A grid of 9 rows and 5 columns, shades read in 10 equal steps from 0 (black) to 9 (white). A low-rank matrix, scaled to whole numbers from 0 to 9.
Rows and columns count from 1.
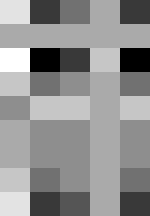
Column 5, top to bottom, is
2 6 0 4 7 5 5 4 2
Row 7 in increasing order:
5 5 5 6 6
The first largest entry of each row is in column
1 1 1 1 2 1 1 1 1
